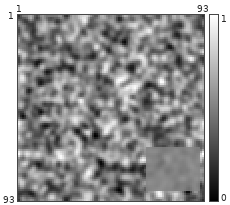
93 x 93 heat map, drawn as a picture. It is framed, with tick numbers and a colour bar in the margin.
Average level on the scale: 50%. Ninth with the highest average: centre. Odd patch: calmer, in the bottom right. Grain: blotchy. Odd rows or columns: none.
